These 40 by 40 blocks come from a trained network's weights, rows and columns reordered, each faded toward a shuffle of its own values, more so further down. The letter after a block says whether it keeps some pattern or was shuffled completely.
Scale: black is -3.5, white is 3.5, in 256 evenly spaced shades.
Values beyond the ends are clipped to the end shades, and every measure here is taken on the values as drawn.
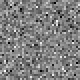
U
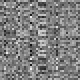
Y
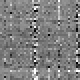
Y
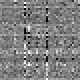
Y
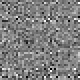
Y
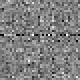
Y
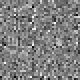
Y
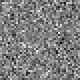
U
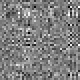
Y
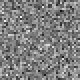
U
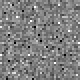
U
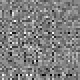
Y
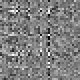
Y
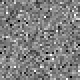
U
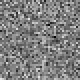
U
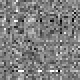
Y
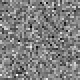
U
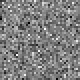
U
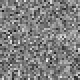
U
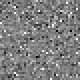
U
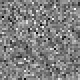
U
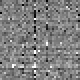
Y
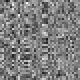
Y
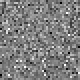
U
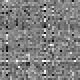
Y
